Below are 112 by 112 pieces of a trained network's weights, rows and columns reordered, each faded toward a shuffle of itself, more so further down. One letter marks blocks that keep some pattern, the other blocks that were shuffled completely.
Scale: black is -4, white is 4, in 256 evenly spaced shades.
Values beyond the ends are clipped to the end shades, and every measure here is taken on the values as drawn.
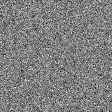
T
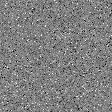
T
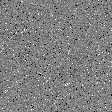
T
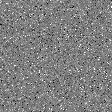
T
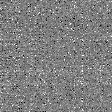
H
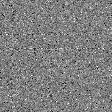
H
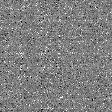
H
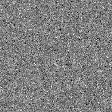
H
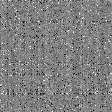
H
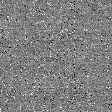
H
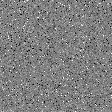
T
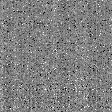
H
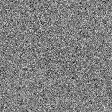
H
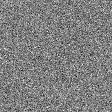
T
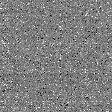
H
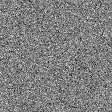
T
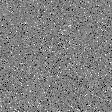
T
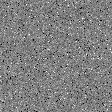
T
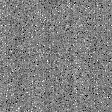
H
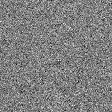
H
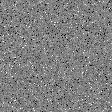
T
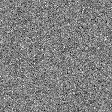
H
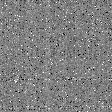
H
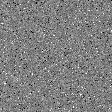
T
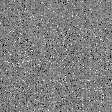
H
